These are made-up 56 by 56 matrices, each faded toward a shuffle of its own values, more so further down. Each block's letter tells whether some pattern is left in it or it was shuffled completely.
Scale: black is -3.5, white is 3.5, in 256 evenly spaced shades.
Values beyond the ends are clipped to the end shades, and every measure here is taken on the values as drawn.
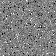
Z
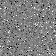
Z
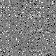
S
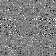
S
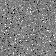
Z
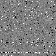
S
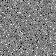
Z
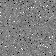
Z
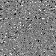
S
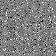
S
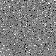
S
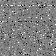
S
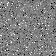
Z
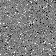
Z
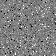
Z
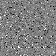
S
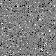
S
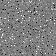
Z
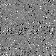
S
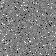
Z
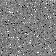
Z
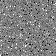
Z
